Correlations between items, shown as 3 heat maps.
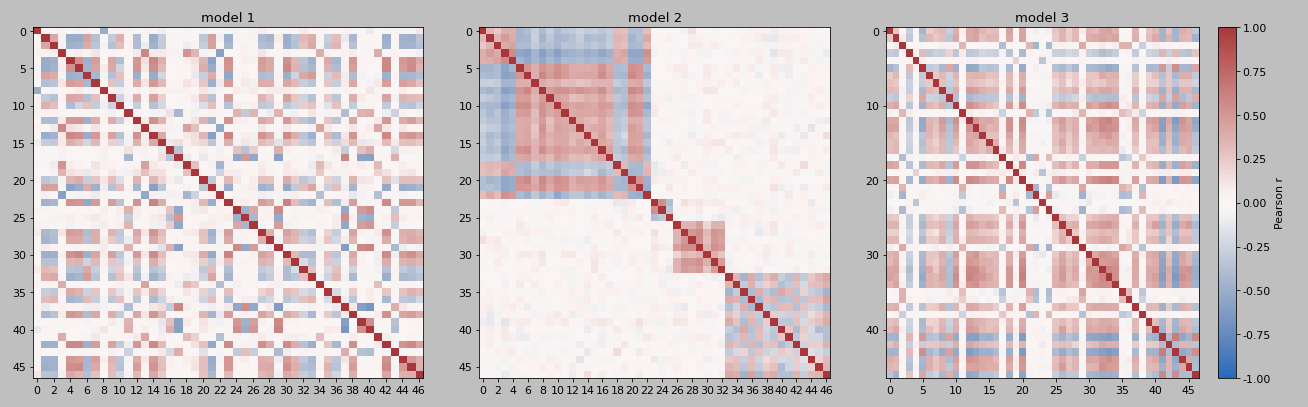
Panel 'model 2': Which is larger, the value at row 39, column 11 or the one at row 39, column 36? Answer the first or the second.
the second
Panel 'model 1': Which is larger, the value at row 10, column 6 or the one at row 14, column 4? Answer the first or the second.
the second
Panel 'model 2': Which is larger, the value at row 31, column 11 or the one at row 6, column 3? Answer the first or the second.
the first
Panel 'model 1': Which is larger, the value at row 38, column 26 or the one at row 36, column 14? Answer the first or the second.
the first
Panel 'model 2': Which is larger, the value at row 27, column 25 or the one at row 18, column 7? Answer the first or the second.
the first
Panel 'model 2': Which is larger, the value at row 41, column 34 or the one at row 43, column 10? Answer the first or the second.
the second
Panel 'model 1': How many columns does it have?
47
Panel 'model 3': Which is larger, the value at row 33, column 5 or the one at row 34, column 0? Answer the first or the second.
the second
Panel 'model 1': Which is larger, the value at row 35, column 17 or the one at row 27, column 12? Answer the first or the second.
the second
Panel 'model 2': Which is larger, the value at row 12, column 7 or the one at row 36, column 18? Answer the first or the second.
the first
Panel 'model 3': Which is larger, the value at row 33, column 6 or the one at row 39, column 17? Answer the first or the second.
the first
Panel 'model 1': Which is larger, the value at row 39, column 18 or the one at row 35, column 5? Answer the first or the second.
the second
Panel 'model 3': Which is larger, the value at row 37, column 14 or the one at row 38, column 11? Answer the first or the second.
the first
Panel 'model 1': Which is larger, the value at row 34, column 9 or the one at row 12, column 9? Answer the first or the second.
the second
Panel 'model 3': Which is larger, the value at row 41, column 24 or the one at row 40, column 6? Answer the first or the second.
the second
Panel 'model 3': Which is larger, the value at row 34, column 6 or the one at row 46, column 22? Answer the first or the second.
the first
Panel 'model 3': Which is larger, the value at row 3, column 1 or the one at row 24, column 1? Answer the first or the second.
the second
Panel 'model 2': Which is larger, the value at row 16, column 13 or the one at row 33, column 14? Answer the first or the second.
the first
